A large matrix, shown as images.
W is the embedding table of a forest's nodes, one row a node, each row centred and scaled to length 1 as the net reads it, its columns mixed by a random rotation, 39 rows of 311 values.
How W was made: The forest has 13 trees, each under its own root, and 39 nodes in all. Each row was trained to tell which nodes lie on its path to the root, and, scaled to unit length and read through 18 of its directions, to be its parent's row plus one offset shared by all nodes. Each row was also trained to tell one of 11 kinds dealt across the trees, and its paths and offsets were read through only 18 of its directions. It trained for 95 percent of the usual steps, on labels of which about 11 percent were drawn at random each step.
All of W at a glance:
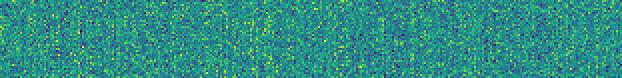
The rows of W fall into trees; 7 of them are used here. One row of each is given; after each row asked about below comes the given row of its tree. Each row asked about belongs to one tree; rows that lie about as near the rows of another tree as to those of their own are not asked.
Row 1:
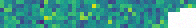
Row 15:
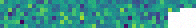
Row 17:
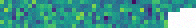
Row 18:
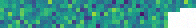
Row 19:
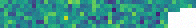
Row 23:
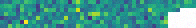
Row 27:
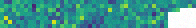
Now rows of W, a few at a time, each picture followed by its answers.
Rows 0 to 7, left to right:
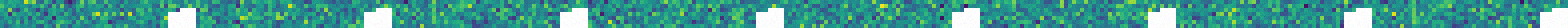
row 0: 23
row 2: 27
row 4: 23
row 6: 1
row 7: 27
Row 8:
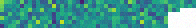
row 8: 18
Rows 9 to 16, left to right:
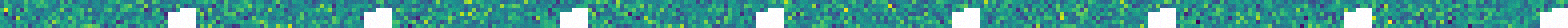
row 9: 17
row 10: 15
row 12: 15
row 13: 27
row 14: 23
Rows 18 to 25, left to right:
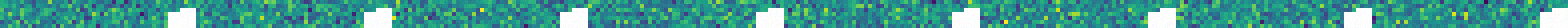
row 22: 18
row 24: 27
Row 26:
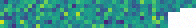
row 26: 17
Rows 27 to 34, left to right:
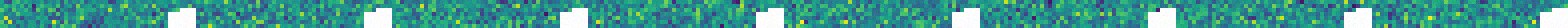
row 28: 23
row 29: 27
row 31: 15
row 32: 23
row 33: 15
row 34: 1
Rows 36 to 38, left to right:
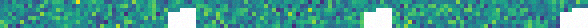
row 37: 18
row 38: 15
